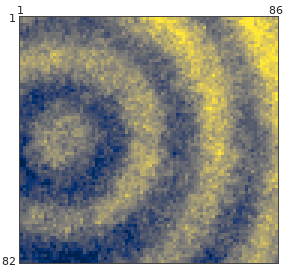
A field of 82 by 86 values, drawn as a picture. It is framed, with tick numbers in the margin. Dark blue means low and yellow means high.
Concentric rings centre on the middle left. There is an overall slope up to the top right. The ninth with the lowest average is the bottom left. No single row or column stands out from its neighbours. Overall the values sit about 50% of the way up the scale. The top right is the ninth with the highest average.
